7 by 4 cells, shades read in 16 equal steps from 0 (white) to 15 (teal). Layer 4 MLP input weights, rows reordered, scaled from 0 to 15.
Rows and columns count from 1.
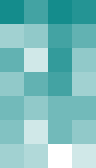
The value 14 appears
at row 1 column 4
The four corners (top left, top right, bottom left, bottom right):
15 14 6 3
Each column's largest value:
15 12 15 14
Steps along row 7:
down down up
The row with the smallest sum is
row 7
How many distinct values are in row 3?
4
